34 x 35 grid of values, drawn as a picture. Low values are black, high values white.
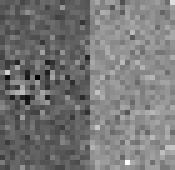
Odd patch: rougher, in the middle left. Seam: vertical, 50% of the way across, the right part higher. Roughest part: middle left.
